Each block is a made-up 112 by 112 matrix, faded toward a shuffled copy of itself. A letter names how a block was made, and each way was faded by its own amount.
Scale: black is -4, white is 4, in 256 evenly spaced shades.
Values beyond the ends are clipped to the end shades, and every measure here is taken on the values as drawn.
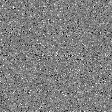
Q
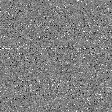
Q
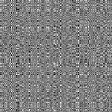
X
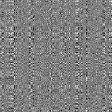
X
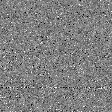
Q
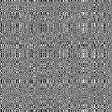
X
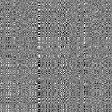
X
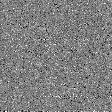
Q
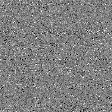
Q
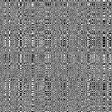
X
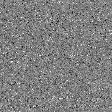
Q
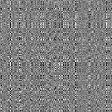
X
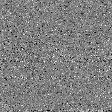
Q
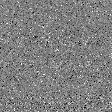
Q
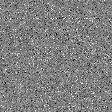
Q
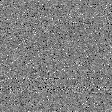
Q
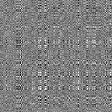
X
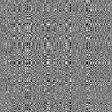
X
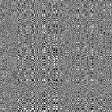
X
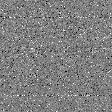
Q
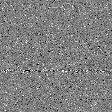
Q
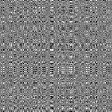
X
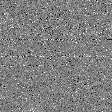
Q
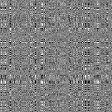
X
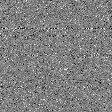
Q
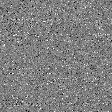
Q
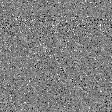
Q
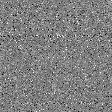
Q
